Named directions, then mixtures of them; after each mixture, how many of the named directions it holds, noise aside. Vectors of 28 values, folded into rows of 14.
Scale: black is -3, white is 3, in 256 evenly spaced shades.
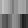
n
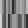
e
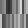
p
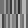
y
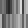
one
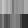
one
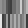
three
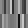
three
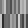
three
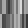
two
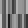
one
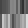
three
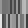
two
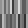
one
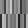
two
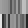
three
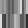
three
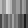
two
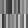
two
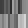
two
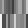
two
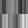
two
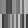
three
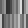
one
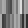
two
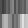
one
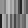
two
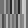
one
